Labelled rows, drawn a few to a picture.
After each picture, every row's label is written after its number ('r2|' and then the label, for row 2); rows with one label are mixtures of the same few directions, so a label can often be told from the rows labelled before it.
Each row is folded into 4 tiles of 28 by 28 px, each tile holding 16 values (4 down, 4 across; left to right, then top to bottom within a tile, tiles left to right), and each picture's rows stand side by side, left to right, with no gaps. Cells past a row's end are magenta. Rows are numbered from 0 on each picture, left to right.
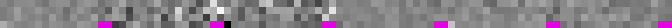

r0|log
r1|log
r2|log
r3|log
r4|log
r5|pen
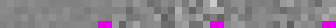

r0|pen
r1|log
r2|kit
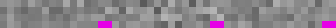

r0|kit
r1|kit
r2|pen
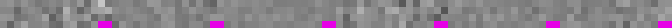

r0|log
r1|log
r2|pen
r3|kit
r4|pen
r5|kit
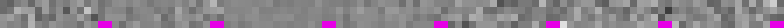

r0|pen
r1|log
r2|pen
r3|kit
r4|pen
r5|log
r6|log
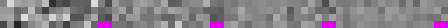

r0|pen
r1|kit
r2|log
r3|kit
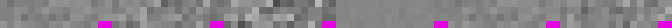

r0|pen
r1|pen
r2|pen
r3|log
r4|pen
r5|kit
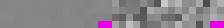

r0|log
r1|pen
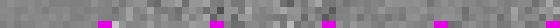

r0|pen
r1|log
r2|kit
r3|pen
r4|log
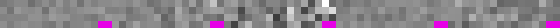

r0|kit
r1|log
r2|log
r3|pen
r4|pen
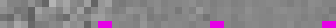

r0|pen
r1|pen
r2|kit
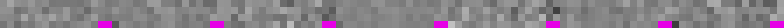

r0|pen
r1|log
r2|kit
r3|log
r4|log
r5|kit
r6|log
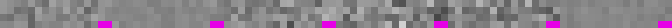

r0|pen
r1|log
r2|kit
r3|kit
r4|kit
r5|kit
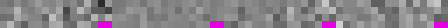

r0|log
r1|pen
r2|log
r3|log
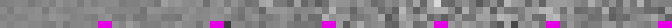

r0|kit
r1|pen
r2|log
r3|log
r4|kit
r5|kit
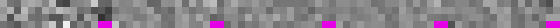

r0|kit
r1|log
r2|pen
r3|log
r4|log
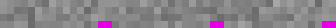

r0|pen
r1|kit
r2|pen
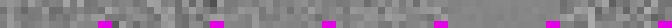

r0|kit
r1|log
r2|pen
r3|kit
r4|pen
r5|pen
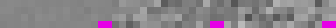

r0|pen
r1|pen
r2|pen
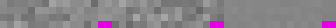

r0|pen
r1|pen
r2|kit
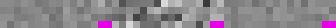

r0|log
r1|pen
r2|kit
